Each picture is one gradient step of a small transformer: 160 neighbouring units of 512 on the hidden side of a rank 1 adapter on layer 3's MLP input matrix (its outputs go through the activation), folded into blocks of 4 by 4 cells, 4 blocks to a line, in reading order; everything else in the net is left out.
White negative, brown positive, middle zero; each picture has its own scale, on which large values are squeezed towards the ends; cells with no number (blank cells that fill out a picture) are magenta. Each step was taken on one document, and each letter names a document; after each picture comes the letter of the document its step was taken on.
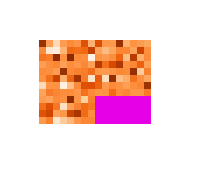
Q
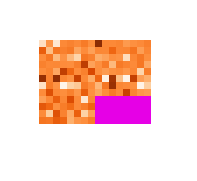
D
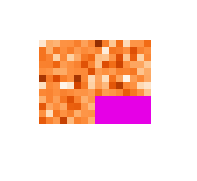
D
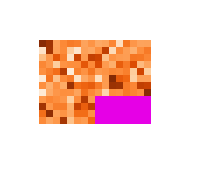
Q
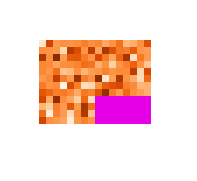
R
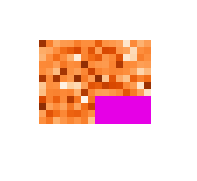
Q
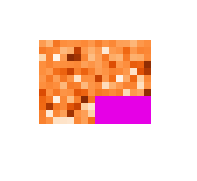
R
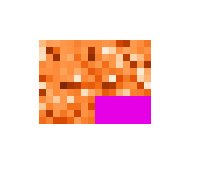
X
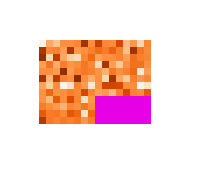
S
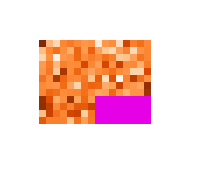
Q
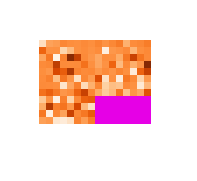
R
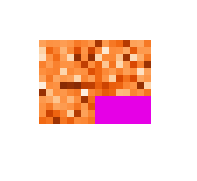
X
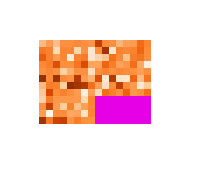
D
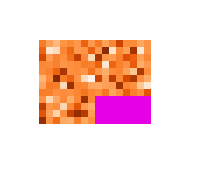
S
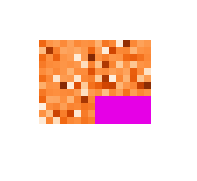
X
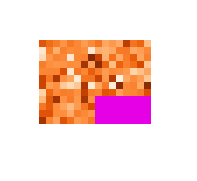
Q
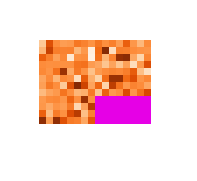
D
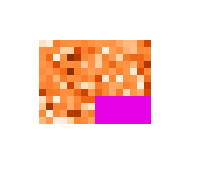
R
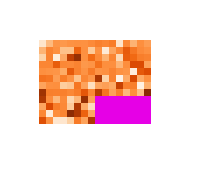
R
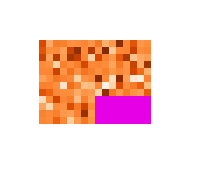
R
